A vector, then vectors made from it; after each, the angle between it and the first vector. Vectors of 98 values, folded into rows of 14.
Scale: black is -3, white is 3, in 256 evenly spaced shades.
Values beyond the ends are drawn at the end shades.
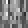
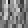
nearly parallel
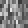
partly aligned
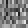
partly opposed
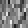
partly aligned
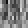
nearly opposite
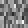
orthogonal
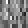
nearly parallel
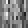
nearly parallel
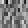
partly opposed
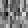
nearly opposite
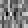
partly opposed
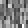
partly opposed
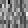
partly aligned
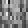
nearly parallel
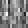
nearly parallel
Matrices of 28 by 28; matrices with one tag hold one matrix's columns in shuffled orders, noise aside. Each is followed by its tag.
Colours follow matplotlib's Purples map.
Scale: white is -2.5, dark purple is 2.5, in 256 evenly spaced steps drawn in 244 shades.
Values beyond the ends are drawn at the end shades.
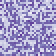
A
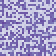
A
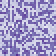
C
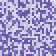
C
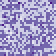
A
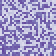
A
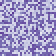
A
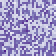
C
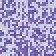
C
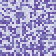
A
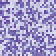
C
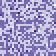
A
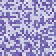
A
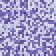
C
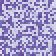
A
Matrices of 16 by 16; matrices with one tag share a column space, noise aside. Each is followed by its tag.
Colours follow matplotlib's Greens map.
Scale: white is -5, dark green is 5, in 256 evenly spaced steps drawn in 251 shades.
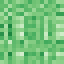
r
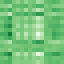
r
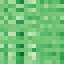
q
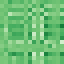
r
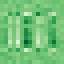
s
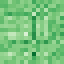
r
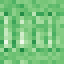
s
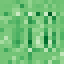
s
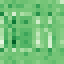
s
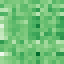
r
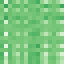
q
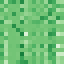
q
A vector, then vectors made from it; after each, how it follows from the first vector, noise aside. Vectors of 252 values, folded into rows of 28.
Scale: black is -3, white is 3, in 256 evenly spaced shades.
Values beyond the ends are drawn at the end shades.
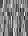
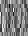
wrapped around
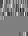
partly zeroed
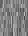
shrunk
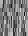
negated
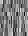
negated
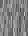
shrunk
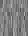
shrunk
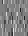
partly zeroed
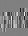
partly zeroed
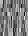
negated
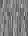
shrunk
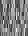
reversed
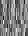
reversed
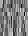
negated
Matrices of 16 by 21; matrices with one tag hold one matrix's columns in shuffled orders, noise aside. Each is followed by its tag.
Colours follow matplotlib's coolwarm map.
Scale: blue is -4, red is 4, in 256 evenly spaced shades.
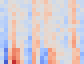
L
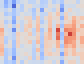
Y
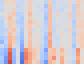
L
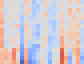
L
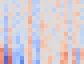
L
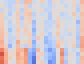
L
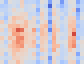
Y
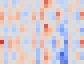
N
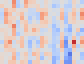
N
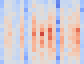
Y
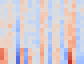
L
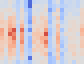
Y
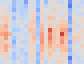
Y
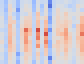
Y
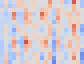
N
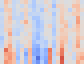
L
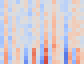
L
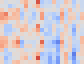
N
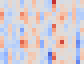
N
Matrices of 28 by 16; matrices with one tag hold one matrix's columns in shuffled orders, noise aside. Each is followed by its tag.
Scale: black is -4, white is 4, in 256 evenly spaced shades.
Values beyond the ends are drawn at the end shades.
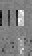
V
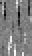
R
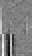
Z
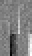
Z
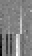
Z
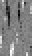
R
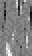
R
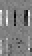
V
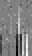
Z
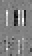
V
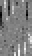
R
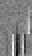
Z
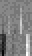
Z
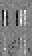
V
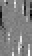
R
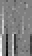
Z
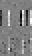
V
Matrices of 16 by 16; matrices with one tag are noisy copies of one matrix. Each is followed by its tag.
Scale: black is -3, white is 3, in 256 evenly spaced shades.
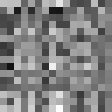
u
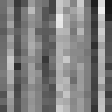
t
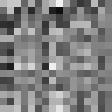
u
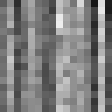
t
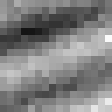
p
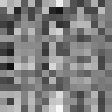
u
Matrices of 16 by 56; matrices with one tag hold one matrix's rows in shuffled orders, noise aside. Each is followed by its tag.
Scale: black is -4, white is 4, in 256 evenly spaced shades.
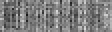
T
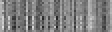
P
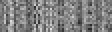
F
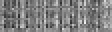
T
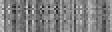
P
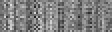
F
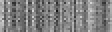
P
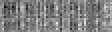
T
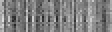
P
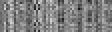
F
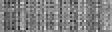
T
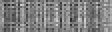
T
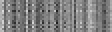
P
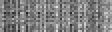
T
